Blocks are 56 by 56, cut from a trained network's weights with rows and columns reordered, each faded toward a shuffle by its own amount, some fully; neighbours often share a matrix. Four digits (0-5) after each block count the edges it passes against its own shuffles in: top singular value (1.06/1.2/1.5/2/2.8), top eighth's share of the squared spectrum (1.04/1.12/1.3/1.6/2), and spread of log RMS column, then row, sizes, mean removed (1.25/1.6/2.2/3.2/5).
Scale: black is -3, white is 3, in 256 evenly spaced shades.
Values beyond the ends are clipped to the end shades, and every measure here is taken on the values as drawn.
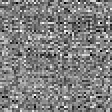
3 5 2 3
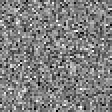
0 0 0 0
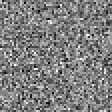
1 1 0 0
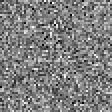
0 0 0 0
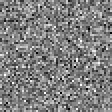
0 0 0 0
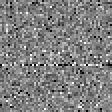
2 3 0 2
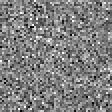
2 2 0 0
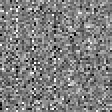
3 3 2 1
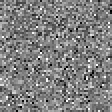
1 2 0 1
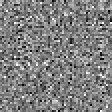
3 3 1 1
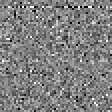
2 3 0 2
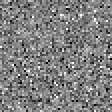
1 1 0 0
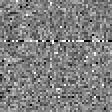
3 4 0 2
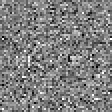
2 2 1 1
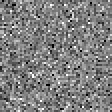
0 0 0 0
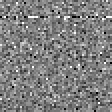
2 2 0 1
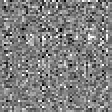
3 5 3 3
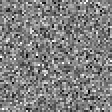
0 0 0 0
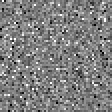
0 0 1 0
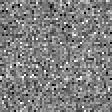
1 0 0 0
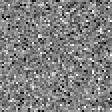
0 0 0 0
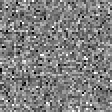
1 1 0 0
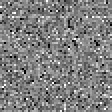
1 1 0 0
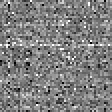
2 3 2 1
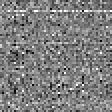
3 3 2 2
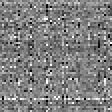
3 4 3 2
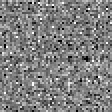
2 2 2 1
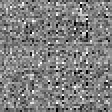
3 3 3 1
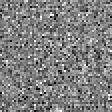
1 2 1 0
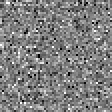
2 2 1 0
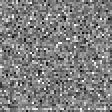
1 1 0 0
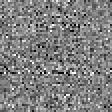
3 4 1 2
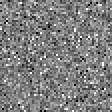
0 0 0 0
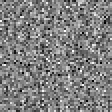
2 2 1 1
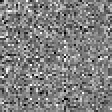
3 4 2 2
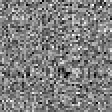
3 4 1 2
